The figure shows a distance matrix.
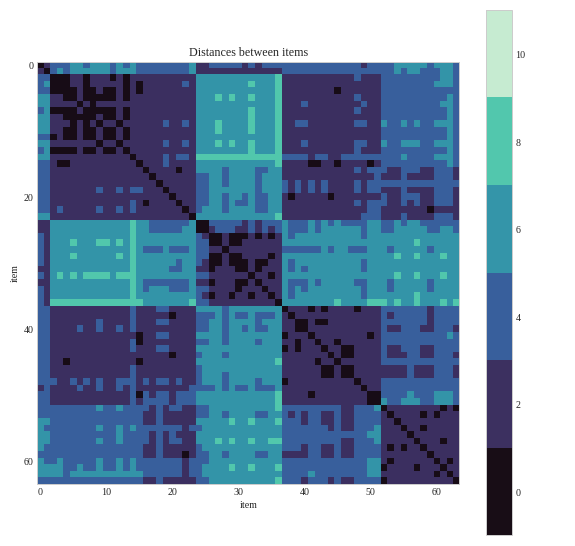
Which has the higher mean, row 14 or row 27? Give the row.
27
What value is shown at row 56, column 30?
6
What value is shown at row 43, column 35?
6
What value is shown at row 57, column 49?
4
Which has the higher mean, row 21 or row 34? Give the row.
34
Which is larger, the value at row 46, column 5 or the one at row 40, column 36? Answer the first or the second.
the second
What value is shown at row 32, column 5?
8
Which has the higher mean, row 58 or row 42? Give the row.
58
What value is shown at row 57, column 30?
6
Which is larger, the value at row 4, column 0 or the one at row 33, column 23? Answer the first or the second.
the second
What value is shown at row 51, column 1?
4
